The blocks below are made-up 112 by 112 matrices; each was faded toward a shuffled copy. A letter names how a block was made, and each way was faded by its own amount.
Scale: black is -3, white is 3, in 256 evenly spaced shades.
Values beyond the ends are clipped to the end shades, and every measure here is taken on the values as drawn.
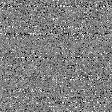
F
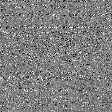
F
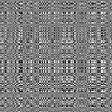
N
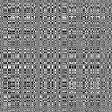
N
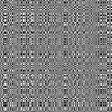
N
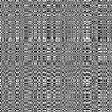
N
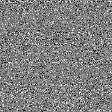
F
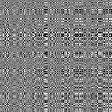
N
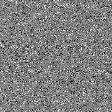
F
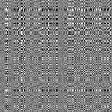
N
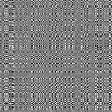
N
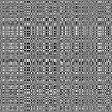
N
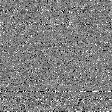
F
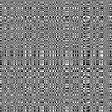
N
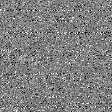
F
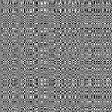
N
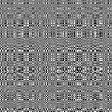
N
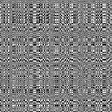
N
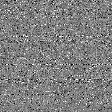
F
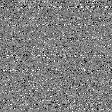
F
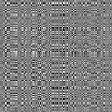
N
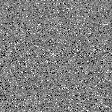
F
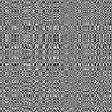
N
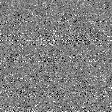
F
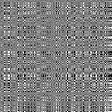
N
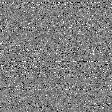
F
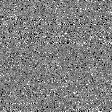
F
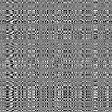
N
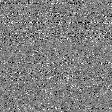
F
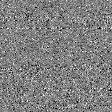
F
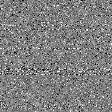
F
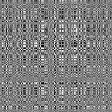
N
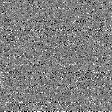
F
